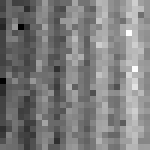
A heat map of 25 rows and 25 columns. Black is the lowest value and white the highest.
Stripes: upright, repeating 5 times. Histogram: bell-shaped. Slope: up to the right.
